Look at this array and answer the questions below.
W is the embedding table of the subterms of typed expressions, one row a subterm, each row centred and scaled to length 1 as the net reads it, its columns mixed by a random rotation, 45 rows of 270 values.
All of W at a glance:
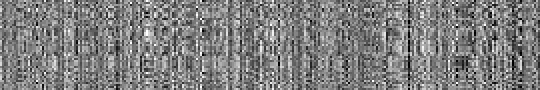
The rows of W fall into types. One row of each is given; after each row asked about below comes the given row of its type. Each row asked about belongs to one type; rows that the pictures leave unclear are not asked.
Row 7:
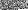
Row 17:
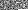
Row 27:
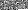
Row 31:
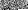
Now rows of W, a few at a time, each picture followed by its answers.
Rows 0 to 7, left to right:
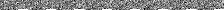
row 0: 27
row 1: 7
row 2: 17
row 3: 7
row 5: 31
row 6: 7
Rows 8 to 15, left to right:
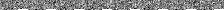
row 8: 7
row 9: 27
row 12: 17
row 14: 27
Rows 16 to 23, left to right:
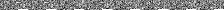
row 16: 17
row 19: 17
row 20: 7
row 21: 7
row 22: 7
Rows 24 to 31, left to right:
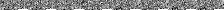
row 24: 27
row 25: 7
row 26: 27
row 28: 31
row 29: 7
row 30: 31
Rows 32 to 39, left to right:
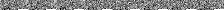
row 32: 31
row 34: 31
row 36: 27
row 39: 7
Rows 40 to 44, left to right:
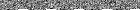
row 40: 27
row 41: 17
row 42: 27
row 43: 27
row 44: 27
